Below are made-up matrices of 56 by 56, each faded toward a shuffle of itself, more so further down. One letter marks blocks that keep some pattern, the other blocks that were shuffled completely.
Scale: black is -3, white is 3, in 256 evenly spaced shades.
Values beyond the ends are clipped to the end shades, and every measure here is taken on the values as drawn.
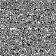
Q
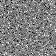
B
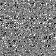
Q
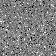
B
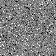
B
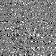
Q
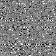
Q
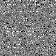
Q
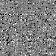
Q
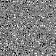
Q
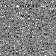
Q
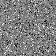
B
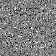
Q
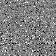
Q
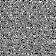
Q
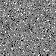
B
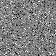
B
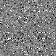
Q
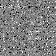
Q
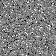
B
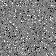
B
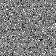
Q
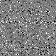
Q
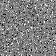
B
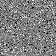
B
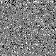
Q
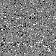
Q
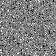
B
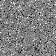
B
